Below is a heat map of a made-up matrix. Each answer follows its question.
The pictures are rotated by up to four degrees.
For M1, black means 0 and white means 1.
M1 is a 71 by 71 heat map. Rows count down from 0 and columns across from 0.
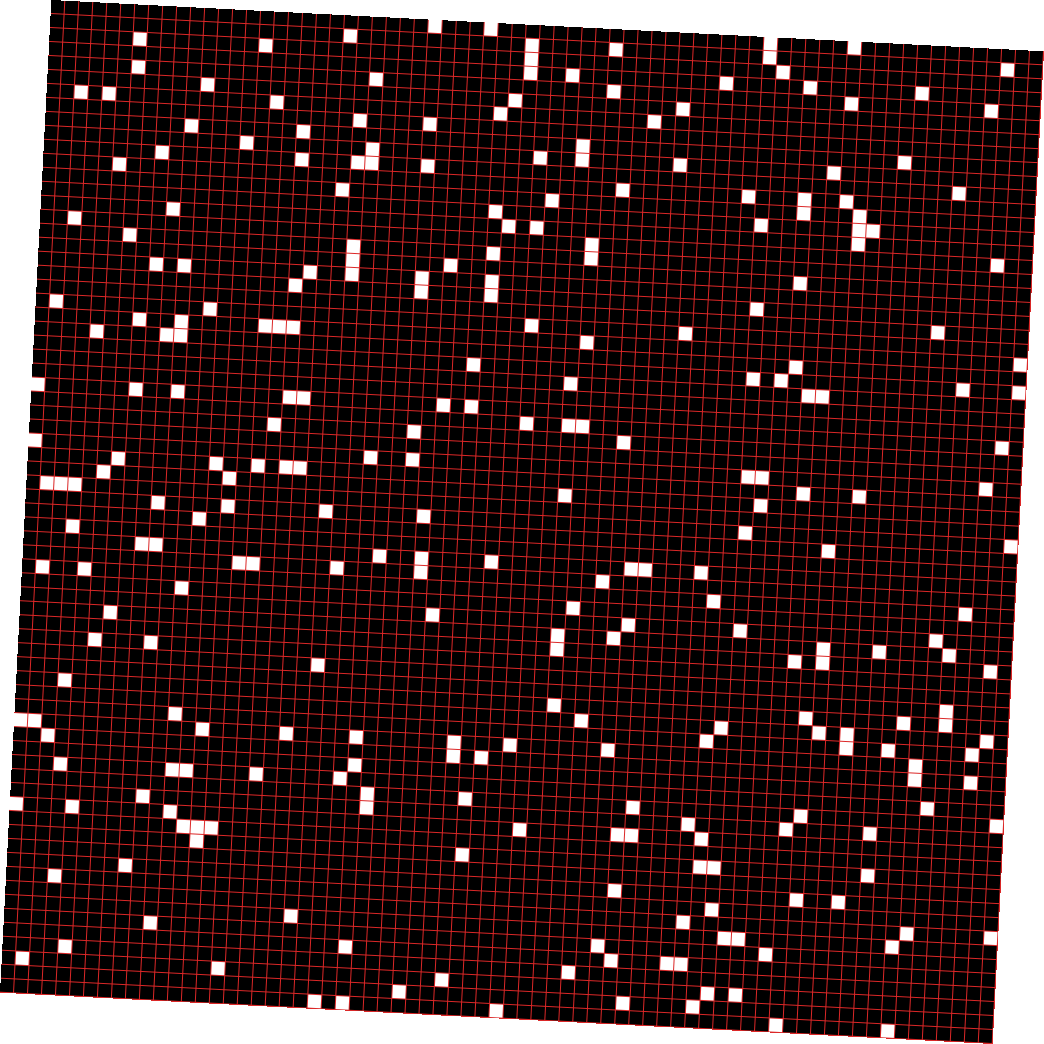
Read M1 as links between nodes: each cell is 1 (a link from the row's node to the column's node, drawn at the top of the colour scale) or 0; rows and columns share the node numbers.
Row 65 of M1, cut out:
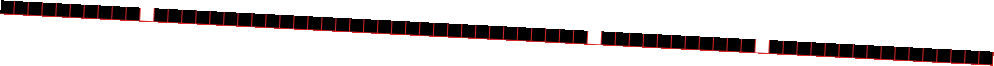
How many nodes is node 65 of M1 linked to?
3
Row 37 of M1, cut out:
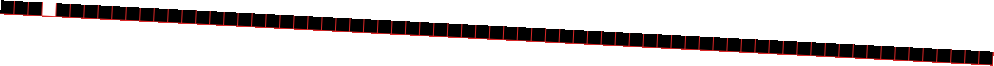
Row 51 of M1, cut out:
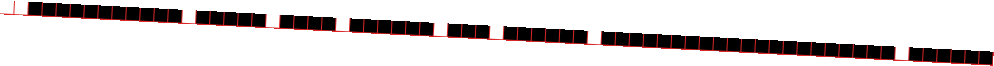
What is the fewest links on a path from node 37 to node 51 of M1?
4
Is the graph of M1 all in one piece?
no
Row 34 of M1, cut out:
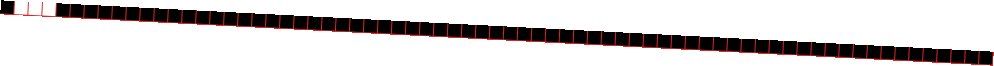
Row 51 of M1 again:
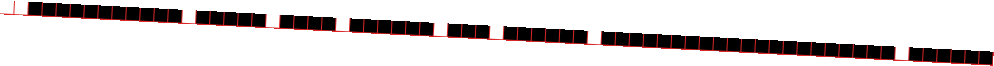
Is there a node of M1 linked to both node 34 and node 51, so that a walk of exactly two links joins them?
yes
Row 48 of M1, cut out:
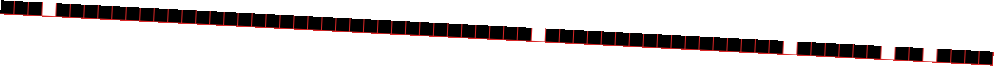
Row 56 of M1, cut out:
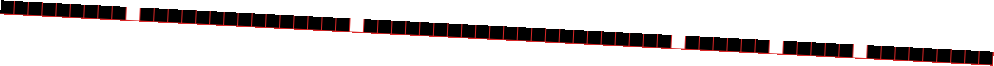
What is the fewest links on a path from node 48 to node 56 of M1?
1
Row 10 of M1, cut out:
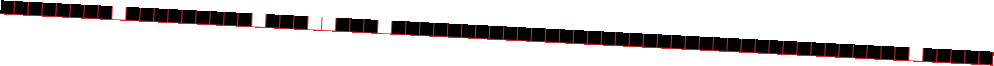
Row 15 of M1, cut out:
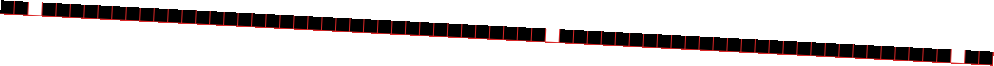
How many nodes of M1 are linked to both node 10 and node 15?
0
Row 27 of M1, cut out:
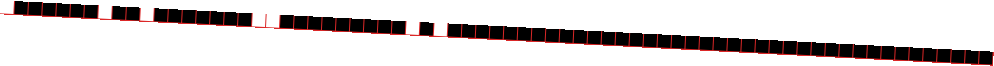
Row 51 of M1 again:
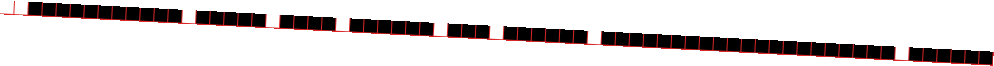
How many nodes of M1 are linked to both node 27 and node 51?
3
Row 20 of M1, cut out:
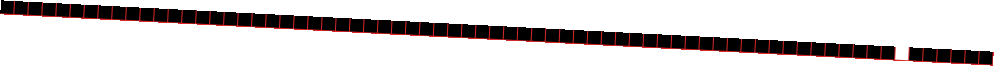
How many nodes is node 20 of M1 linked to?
1
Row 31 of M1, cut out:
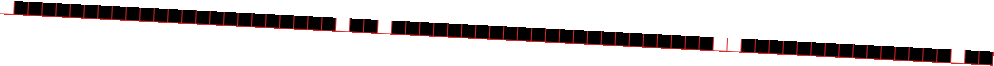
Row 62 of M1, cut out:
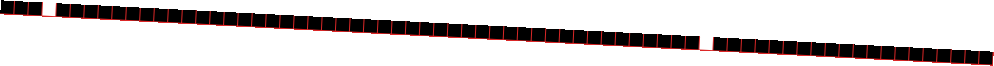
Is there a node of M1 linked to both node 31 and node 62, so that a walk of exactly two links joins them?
no
